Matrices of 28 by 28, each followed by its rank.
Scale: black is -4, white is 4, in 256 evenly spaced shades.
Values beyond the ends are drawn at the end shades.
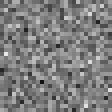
full rank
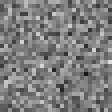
full rank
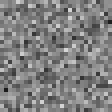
full rank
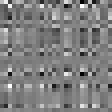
two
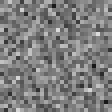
full rank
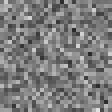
full rank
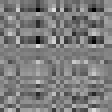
two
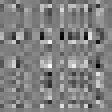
two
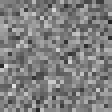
full rank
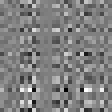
two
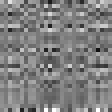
two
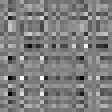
two
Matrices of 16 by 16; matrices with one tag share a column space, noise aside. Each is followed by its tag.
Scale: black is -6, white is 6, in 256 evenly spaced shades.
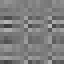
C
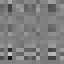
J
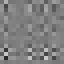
J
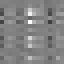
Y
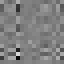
J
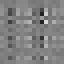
Y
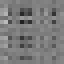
Y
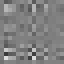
J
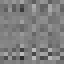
J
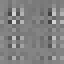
Y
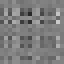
Y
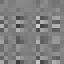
C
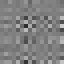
C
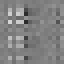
Y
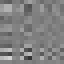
J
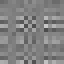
C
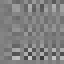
J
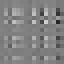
Y
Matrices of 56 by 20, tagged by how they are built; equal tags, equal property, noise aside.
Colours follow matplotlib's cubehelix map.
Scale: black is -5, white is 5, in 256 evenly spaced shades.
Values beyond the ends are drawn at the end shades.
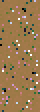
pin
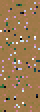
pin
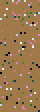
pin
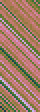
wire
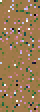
pin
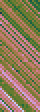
wire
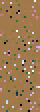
pin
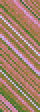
wire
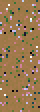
pin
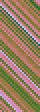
wire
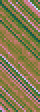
wire
